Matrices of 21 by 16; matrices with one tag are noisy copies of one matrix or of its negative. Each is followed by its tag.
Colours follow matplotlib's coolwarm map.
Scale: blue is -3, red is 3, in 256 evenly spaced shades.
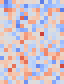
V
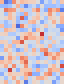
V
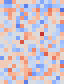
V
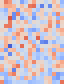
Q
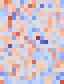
Q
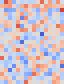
V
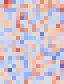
V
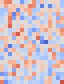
Q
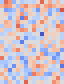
V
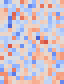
Q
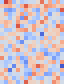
V
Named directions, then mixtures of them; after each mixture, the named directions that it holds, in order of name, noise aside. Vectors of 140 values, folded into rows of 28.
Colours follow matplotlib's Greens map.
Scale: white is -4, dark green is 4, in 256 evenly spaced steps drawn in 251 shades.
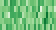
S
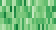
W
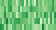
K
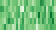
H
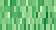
S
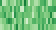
H, W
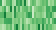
W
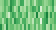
K, S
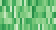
W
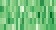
H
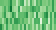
K, S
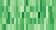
H, S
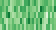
K, S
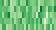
S
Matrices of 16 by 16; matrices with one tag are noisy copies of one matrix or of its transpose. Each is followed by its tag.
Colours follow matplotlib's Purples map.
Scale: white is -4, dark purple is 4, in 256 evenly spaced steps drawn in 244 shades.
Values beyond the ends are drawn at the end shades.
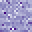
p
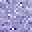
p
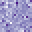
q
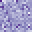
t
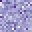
t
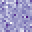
q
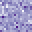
q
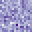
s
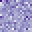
t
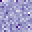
t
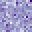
q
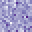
q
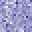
q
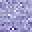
p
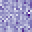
p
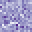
s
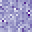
p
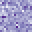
q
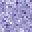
q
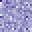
t
